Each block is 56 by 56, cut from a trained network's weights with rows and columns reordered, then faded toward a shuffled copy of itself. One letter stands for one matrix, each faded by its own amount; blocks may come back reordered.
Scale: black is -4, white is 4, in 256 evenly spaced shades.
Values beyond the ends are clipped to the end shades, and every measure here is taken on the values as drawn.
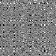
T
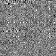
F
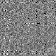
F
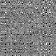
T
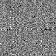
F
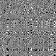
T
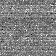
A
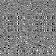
T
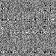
F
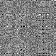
F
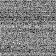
A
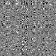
T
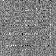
F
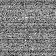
A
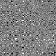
T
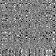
T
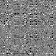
T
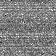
A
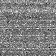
A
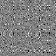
T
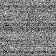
A
